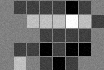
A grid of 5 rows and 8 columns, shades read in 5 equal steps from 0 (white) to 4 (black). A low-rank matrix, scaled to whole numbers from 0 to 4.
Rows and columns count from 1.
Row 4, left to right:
2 3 3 4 3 4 4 2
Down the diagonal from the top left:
2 2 2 4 4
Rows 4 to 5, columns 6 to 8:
4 4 2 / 3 2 2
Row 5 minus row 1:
0 -2 -1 0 1 -1 -1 0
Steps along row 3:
same same up same same same down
